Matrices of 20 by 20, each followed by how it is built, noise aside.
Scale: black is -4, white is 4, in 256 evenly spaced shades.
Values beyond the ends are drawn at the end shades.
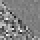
lower triangular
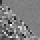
lower triangular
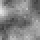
smooth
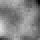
smooth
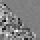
lower triangular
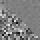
lower triangular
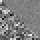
lower triangular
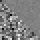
lower triangular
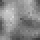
smooth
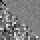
lower triangular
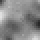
smooth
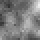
smooth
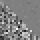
lower triangular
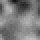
smooth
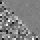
lower triangular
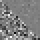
lower triangular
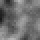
smooth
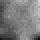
smooth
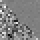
lower triangular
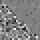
lower triangular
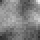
smooth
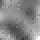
smooth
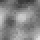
smooth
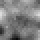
smooth
